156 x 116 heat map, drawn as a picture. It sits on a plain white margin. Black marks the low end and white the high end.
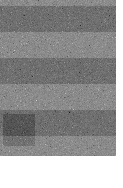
Odd patch: lower, in the bottom left. Ninth with the lowest average: bottom left. Stripes: horizontal, repeating 3 times.
